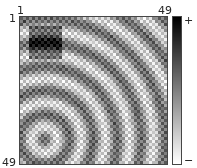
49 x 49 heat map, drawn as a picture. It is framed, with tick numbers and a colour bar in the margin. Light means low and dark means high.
An odd patch, higher than its surroundings, sits in the top left. No row or column stands out. The ninth with the highest average is the top left. Rings spread out from the bottom left.
